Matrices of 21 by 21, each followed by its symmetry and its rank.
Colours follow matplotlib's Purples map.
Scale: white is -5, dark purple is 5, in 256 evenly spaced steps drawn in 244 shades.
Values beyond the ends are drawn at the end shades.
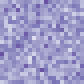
neither, full rank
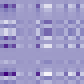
neither, rank one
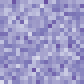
neither, full rank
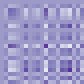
symmetric, rank one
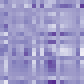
antisymmetric, rank two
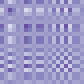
symmetric, rank one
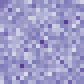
symmetric, full rank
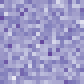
neither, full rank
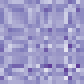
antisymmetric, rank two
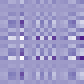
neither, rank one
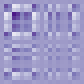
symmetric, rank one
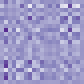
antisymmetric, rank two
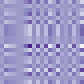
neither, rank one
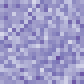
symmetric, full rank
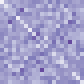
symmetric, full rank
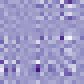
antisymmetric, rank two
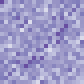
symmetric, full rank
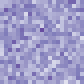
neither, full rank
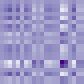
symmetric, rank one
